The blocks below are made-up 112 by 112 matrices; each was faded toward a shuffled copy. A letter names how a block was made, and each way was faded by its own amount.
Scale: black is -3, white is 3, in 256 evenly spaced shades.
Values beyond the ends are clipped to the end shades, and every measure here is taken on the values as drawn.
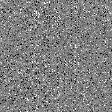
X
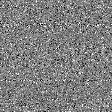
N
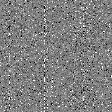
X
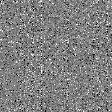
X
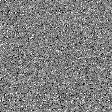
N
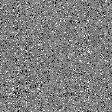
X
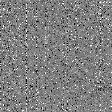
X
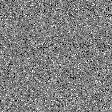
N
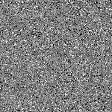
N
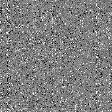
X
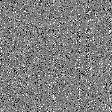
X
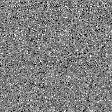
N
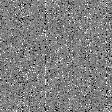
X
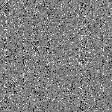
X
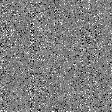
X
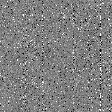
X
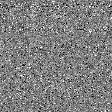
N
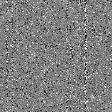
X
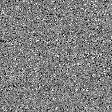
N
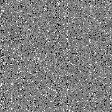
X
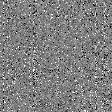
X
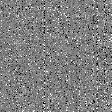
X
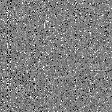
X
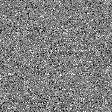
N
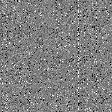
X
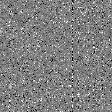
X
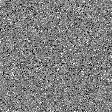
N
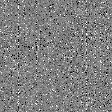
X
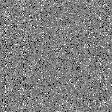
X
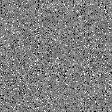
X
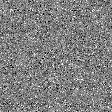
N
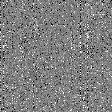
X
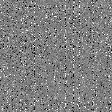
X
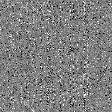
X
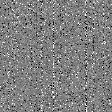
X
